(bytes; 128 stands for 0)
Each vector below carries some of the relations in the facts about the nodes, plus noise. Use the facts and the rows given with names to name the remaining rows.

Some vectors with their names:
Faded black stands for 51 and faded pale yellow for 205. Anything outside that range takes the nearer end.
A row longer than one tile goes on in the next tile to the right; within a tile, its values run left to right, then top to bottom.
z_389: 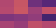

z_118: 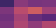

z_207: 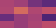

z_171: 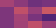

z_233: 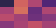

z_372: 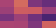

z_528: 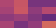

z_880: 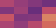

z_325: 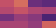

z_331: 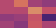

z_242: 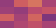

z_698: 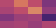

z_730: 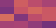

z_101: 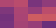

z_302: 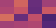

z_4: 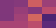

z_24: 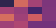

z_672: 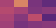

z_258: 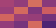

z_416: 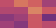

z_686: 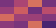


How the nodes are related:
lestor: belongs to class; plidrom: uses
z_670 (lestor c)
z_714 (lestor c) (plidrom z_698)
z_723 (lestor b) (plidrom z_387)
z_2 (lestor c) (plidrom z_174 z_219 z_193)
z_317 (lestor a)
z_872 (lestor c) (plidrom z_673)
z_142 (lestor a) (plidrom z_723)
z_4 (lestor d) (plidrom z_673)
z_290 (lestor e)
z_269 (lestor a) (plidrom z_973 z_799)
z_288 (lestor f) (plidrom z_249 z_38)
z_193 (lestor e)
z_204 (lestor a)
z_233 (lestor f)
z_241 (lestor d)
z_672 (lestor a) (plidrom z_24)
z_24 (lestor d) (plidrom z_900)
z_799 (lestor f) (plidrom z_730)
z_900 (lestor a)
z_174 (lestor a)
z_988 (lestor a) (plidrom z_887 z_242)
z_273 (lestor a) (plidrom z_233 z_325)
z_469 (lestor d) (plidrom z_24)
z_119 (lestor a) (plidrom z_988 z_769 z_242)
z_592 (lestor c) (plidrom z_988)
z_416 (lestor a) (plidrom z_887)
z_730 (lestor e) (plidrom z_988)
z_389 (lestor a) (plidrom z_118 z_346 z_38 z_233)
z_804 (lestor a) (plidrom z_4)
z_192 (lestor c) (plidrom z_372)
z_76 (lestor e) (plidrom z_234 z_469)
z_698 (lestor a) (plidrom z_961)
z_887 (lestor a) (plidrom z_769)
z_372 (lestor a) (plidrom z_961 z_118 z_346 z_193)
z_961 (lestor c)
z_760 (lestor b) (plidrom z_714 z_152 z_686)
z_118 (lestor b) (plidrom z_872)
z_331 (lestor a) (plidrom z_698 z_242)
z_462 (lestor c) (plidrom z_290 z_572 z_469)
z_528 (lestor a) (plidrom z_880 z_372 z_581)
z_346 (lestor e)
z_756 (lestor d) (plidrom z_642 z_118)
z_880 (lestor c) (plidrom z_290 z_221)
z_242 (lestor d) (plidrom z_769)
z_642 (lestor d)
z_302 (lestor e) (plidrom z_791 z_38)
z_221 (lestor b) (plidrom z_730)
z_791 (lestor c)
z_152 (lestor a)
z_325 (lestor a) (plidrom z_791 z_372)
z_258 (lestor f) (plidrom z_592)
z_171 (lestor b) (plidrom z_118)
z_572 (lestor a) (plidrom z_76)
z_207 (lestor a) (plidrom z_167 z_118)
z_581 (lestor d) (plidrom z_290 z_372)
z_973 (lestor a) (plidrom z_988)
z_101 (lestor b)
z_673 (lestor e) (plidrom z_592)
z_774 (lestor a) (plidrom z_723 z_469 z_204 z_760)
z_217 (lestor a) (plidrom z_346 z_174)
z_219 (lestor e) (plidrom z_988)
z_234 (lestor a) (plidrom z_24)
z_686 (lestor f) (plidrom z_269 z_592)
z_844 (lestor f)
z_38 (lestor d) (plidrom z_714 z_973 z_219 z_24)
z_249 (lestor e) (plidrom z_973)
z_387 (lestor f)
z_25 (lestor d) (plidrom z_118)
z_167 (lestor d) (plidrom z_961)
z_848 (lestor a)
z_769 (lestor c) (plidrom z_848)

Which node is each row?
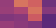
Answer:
z_152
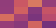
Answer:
z_799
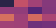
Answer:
z_469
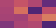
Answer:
z_844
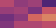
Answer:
z_670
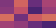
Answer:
z_76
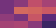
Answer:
z_673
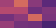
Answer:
z_142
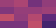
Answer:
z_760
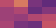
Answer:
z_572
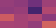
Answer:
z_581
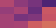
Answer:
z_192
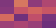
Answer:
z_219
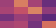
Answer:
z_174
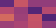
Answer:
z_38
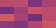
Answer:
z_221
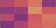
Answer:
z_769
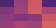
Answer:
z_961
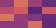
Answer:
z_288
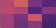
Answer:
z_774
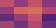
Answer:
z_804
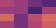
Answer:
z_462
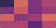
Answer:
z_290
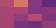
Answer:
z_234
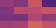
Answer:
z_872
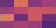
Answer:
z_249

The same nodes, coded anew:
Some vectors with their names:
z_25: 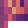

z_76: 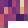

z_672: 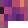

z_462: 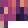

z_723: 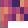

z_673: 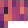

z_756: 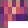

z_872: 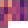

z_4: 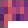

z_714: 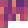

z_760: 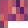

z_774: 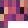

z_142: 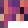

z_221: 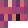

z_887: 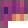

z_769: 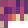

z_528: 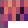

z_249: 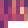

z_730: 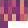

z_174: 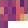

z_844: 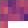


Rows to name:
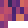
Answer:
z_204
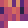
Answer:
z_207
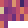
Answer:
z_791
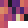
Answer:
z_387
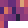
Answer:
z_572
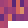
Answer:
z_642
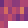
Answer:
z_241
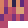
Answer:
z_118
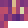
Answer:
z_38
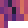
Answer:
z_900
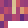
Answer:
z_302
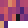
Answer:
z_880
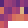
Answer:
z_242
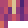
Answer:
z_2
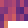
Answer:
z_258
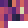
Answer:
z_24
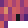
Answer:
z_581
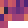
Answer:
z_592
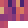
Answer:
z_233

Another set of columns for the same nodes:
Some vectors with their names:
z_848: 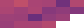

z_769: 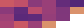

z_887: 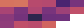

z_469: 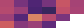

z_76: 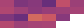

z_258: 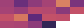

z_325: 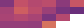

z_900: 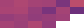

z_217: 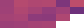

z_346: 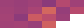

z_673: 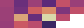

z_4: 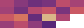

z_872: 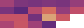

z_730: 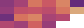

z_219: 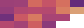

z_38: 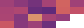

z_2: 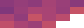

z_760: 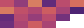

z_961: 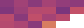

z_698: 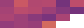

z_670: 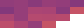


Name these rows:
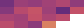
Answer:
z_880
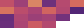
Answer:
z_101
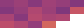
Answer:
z_714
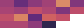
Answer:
z_686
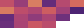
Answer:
z_723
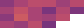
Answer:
z_269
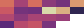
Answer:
z_118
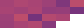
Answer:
z_804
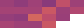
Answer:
z_302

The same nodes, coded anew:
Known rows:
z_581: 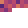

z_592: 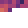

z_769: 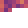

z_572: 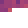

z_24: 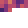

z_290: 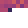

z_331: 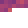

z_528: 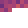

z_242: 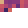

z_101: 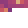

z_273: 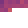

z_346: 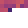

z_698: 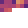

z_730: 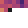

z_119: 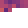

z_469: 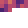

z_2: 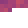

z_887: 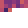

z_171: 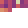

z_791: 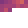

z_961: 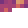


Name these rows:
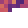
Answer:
z_673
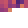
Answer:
z_4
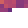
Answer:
z_799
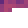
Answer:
z_269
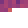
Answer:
z_804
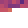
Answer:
z_872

